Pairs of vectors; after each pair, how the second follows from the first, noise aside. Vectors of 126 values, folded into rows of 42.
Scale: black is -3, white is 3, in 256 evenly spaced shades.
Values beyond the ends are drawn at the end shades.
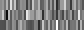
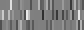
partly zeroed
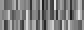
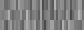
shrunk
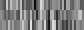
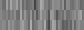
shrunk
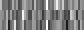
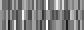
copied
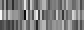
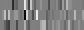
partly zeroed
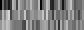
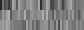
shrunk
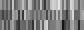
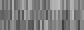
shrunk
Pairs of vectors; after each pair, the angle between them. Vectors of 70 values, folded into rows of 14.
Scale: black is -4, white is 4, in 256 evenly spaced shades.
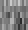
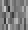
orthogonal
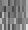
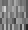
nearly opposite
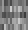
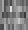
nearly parallel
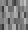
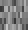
partly aligned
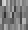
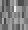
partly opposed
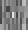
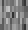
nearly opposite
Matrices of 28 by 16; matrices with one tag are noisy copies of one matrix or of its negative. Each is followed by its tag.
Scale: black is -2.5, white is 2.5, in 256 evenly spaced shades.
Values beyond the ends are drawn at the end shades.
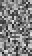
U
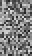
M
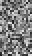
U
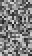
U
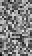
U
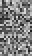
M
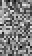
M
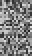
M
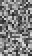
U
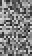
M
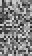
M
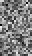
U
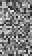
M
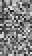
M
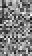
M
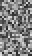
U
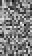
M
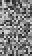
M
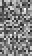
M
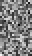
U
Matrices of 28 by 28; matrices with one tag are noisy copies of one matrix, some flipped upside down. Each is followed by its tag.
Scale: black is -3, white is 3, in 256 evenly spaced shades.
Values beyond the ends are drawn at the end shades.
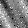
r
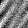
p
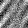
p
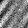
p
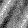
r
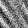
p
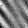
p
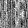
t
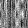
t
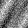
r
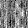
t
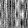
t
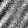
p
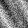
r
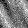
r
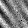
p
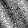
r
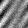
p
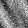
r
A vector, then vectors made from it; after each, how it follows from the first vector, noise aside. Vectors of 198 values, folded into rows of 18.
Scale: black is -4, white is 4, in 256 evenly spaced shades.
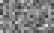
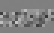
partly zeroed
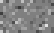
partly zeroed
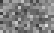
sign-scrambled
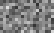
reversed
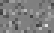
partly zeroed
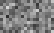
reversed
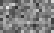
reversed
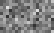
reversed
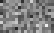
sign-scrambled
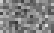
sign-scrambled
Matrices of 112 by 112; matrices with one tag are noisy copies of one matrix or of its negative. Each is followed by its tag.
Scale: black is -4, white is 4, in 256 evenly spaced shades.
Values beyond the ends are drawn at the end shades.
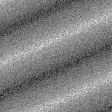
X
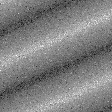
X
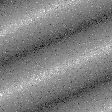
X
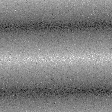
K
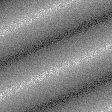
X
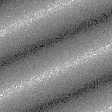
X
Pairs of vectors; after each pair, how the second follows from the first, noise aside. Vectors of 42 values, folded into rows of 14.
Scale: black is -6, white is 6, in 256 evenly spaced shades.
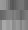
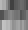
scaled up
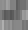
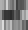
scaled up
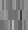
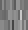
negated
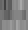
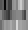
scaled up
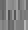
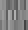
negated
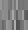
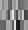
scaled up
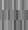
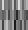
scaled up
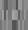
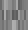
negated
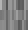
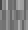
negated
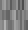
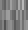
negated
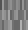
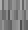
negated
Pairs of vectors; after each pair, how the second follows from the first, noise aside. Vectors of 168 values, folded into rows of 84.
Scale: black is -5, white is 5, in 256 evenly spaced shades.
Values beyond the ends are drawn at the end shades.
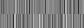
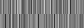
reversed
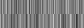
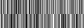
scaled up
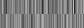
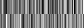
scaled up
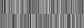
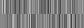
negated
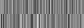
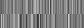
negated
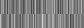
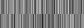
negated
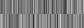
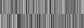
reversed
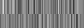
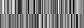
scaled up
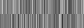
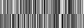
scaled up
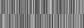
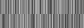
negated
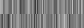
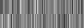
negated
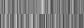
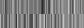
negated
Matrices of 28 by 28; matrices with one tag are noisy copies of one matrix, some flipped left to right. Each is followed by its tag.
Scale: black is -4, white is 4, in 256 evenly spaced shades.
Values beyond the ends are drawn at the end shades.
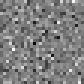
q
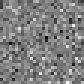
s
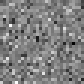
s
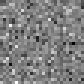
s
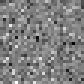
s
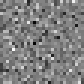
q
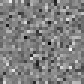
q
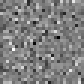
q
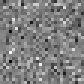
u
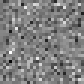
u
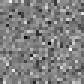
q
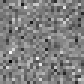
u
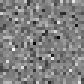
q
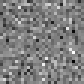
u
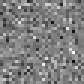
u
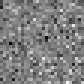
s
